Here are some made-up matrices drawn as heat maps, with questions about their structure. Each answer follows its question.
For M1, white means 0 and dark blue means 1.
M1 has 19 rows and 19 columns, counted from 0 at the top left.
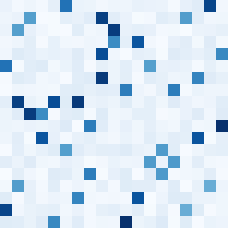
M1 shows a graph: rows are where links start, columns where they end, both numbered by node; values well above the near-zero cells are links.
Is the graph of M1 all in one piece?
yes
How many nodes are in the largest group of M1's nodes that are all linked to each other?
2
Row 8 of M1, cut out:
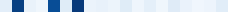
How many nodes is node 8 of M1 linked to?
3
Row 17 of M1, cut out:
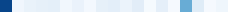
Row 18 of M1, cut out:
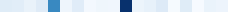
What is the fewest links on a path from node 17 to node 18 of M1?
5
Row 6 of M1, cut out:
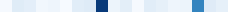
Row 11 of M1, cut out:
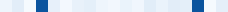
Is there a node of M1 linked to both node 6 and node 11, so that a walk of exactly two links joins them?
yes
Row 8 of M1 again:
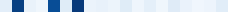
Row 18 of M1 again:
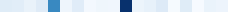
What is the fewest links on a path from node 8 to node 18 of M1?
2
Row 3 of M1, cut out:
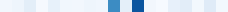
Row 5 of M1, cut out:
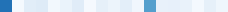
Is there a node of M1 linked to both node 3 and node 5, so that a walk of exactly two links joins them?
no
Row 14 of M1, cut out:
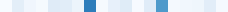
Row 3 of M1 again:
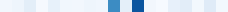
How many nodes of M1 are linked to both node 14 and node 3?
0
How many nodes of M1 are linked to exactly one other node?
0
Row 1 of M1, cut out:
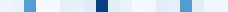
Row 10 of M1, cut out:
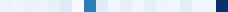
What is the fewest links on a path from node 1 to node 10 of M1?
4
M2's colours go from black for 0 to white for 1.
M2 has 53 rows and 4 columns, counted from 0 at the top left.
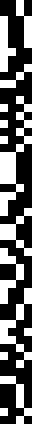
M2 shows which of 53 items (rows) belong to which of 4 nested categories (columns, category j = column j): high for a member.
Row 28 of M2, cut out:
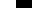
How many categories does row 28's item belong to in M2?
2
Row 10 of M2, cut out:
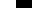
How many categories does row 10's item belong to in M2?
2
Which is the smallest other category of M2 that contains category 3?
0
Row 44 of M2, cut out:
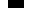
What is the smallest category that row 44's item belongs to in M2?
3
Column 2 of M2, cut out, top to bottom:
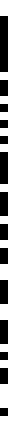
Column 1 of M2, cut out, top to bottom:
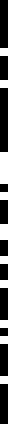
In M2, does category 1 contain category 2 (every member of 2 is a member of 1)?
no
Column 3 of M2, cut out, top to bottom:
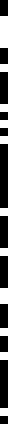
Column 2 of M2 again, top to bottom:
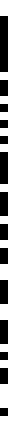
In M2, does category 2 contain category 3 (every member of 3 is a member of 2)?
no
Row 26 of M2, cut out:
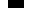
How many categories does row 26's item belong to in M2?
2
